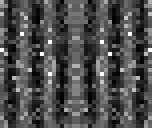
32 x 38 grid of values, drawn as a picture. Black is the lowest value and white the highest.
Stripes: upright, repeating 6 times. Seam: none. Average level on the scale: 30%. Mirror symmetry: left to right. Slope: none.
